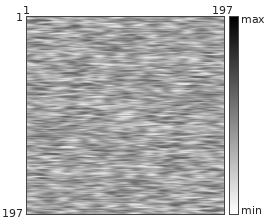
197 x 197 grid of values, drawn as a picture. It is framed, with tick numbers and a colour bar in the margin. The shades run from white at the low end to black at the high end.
The grain runs across in streaks. No overall slope runs across the table. The histogram is bell-shaped. A half turn leaves it unchanged.
